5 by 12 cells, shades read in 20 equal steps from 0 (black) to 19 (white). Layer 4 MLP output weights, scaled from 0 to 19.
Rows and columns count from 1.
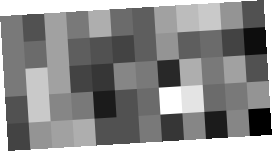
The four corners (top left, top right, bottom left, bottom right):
9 6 5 0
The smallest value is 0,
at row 5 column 12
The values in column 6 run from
5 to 10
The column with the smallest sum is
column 12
